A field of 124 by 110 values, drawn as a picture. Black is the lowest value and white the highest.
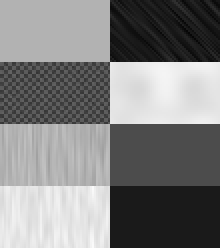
It is made of 4 by 2 panels. Panel 1,1: high, flat. Panel 1,2: very low, slanting down to the right, faint in contrast. Panel 2,1: low, checkered. Panel 2,2: very high, smooth, faint in contrast. Panel 3,1: high, streaked downward, faint in contrast. Panel 3,2: low, flat. Panel 4,1: very high, streaked downward, faint in contrast. Panel 4,2: very low, flat.
